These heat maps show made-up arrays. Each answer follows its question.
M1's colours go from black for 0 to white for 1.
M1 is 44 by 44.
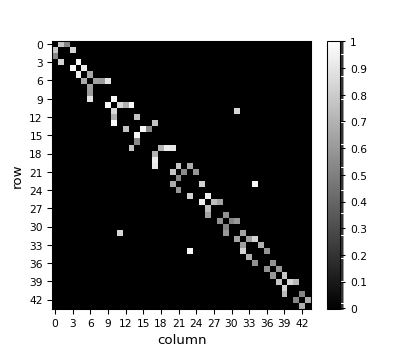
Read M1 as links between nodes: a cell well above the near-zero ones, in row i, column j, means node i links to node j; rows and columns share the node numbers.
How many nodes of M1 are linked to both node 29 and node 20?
0
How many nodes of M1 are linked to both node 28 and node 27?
1
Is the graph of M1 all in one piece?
yes
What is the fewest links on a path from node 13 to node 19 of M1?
2
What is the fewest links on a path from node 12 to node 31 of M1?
3
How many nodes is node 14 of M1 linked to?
3
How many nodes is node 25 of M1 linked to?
2
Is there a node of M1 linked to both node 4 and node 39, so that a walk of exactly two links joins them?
no
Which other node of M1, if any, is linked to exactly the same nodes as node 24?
node 22
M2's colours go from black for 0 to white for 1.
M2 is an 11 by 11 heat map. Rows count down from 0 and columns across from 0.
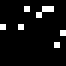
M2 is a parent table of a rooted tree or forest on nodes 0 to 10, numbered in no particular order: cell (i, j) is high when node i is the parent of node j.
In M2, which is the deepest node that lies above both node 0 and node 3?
4
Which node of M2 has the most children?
1
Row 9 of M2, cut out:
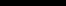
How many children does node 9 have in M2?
0
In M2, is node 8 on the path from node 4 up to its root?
no
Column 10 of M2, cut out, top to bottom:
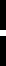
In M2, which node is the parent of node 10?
5
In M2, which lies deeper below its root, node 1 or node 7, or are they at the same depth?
node 7
